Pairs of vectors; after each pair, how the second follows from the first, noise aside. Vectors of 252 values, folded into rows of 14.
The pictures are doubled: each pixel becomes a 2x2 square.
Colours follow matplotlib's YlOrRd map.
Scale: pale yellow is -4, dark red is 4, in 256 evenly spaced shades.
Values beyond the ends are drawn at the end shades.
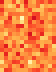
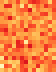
shuffled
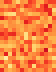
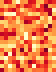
scaled up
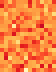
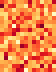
scaled up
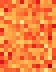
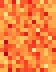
shuffled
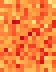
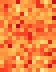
shuffled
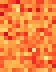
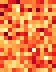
scaled up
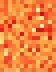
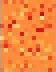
partly zeroed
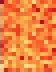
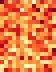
scaled up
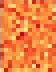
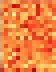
shuffled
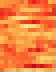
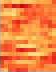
reversed
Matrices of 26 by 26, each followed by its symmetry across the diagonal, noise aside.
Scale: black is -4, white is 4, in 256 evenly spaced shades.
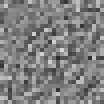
symmetric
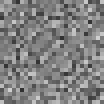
symmetric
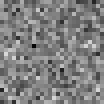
neither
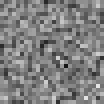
symmetric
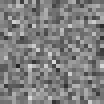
neither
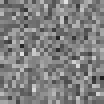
neither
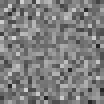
symmetric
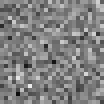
neither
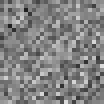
symmetric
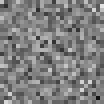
symmetric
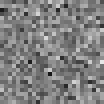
neither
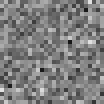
symmetric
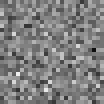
neither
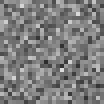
symmetric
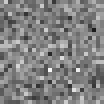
neither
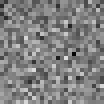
neither
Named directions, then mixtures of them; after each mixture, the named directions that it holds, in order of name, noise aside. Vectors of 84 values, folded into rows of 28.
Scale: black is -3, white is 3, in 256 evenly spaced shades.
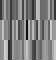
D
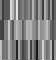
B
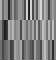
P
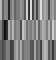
P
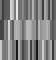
B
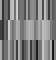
B, P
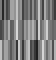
B, D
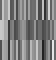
B, P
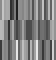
B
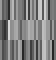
B, P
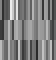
B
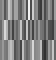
D, P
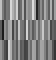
B, D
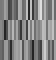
D, P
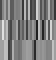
D, P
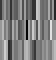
D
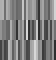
B, D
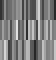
B, D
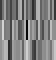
D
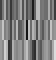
D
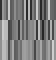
D, P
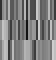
D, P
